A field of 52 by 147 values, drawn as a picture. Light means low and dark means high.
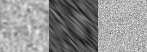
The table splits into one row of 3 panels. Panel 1,1: low, blotchy. Panel 1,2: high, slanting down to the right. Panel 1,3: low, fine-grained.
